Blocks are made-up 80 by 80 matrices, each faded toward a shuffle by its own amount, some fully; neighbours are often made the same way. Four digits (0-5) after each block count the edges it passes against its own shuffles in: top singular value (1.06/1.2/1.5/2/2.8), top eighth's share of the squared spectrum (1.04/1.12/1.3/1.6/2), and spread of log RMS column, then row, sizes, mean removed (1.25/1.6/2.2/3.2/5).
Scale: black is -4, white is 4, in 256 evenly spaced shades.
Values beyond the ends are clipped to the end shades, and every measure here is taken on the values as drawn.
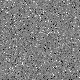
0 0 0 0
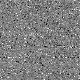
1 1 0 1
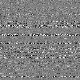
2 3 0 4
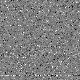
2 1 0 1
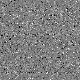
1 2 0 2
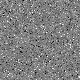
0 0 0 0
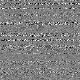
2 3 0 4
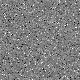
0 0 0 0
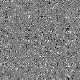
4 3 1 1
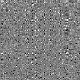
4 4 3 2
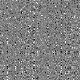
4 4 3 2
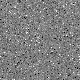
1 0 0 0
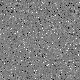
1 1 0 0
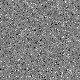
0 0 0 0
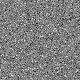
1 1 0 0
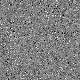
1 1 0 0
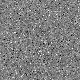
0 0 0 0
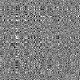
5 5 3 3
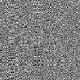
4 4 2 2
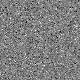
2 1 0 0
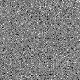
3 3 1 1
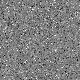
0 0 0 0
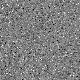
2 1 0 0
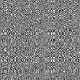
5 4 3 3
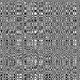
5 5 4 4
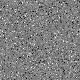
2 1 0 0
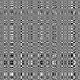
5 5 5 4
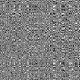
5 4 3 3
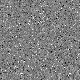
1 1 0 0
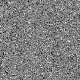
3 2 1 0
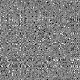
4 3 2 2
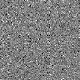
4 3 2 1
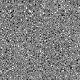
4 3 1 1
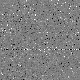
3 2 0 1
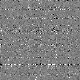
3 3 2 3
